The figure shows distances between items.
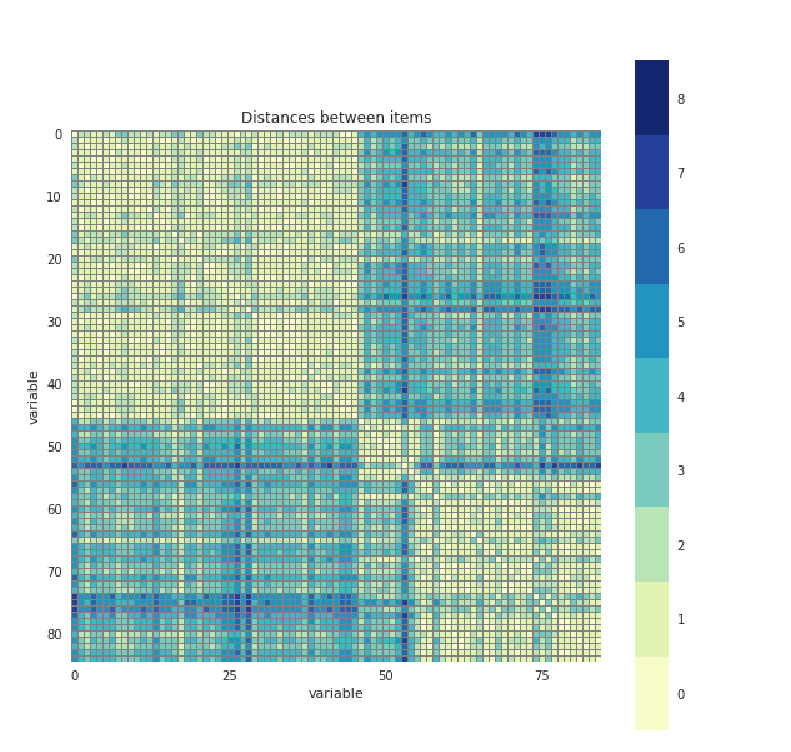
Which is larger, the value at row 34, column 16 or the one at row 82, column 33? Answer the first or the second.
the second
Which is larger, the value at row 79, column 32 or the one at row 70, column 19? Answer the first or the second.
the first
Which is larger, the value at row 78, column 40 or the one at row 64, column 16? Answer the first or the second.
the first
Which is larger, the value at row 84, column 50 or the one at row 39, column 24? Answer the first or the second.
the first
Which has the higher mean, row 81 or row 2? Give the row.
81
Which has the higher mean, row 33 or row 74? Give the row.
74
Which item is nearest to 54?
52
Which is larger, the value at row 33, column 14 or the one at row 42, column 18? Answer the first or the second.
the first
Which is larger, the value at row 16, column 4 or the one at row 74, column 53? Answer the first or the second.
the second
